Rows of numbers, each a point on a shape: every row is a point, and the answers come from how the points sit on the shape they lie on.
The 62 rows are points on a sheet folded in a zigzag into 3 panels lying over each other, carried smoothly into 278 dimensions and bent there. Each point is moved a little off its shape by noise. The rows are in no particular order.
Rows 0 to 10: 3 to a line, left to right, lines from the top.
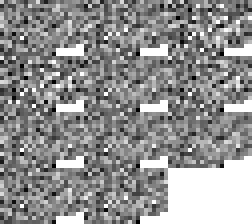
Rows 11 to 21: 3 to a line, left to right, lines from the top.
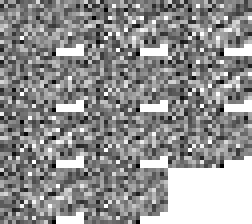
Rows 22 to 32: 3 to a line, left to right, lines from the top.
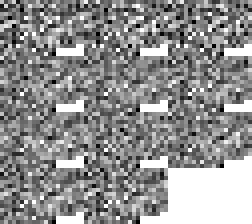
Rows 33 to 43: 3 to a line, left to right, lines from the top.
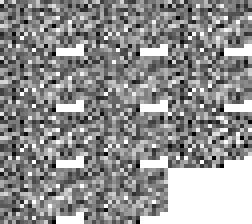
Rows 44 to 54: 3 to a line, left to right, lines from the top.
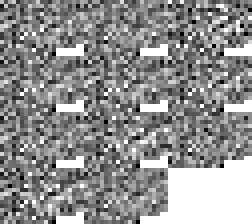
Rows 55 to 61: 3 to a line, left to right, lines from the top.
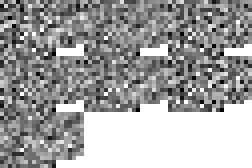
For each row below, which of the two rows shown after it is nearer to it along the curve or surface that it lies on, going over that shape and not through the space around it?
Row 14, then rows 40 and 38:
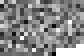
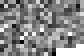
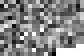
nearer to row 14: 40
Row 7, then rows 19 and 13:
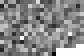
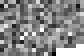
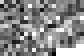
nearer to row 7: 19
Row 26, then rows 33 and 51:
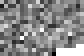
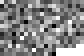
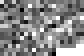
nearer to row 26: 33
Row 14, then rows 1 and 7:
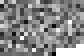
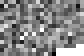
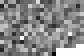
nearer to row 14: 7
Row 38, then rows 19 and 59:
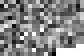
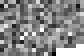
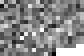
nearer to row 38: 19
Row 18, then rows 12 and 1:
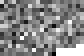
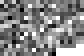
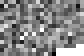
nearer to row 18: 12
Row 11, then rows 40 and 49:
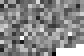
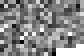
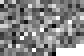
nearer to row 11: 40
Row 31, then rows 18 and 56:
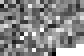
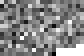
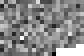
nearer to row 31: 18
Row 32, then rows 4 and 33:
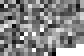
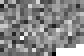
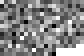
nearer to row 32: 4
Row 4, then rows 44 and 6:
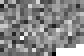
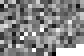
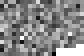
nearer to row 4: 6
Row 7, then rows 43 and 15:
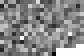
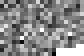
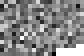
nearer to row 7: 43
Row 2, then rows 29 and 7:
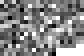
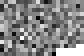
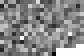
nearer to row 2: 7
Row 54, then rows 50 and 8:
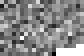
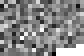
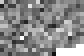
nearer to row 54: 50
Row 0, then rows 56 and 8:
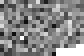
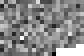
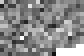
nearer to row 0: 8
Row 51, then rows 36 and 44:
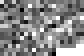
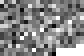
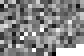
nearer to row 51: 36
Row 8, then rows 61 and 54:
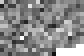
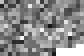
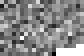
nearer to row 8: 61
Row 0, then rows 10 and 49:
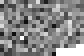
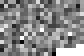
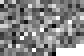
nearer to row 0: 49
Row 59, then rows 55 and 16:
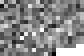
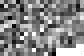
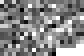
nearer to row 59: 16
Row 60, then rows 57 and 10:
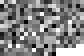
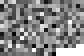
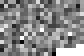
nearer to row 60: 57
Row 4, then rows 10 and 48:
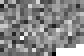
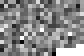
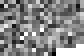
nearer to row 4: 10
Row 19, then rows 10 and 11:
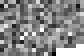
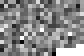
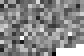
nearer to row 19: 10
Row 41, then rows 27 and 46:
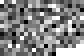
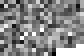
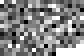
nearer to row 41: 46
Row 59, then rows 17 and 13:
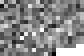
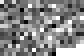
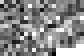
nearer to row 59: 17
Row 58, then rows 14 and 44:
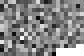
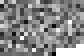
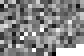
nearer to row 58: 44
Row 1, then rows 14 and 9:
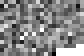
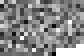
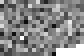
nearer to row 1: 14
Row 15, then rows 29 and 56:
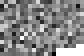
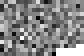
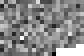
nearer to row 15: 29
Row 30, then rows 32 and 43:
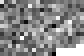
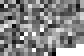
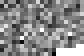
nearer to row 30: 43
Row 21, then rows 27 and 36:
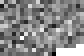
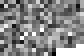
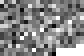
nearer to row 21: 36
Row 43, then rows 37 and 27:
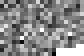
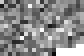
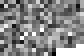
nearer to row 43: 27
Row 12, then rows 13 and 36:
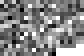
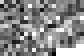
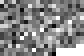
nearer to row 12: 36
